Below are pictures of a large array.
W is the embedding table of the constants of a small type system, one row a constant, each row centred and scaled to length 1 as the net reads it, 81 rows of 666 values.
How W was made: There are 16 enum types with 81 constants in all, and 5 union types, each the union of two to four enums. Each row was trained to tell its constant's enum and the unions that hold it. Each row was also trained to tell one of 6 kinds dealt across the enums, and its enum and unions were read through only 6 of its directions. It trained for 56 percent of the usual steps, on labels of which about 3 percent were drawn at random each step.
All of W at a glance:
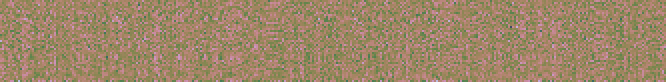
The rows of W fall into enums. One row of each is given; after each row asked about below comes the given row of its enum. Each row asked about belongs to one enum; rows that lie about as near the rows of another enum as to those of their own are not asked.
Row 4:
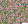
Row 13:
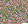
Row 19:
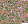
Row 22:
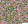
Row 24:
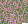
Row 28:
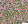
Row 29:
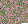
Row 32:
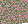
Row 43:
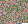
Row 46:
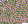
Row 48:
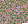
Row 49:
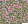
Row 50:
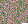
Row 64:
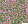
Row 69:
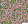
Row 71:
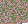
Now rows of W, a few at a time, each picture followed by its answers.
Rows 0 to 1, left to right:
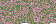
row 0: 43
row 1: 24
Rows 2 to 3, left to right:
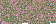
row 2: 22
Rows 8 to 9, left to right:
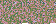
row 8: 22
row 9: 46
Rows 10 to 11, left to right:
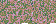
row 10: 29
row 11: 46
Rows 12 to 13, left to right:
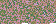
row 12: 29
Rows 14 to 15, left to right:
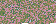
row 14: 29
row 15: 48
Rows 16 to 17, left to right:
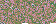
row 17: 49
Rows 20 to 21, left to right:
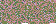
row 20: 50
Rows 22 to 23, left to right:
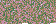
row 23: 22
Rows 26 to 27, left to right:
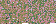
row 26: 28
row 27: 46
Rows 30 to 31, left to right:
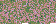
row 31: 69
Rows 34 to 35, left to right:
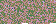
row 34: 50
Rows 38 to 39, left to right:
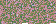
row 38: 22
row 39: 32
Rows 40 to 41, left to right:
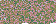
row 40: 46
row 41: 49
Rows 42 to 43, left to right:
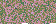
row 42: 24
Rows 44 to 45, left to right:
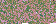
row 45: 69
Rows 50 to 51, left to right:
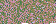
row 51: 71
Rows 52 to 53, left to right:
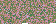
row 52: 48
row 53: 29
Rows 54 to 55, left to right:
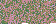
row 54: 24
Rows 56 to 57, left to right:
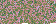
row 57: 49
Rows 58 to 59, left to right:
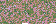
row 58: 49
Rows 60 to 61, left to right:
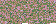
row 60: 48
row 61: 32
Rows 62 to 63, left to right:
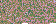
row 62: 4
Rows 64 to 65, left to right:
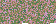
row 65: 48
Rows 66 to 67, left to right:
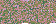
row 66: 32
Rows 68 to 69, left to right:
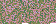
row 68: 24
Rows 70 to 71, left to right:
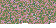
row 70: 32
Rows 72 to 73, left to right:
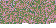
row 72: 46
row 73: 48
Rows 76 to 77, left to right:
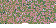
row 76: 4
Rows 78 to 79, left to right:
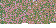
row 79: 28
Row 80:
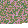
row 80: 29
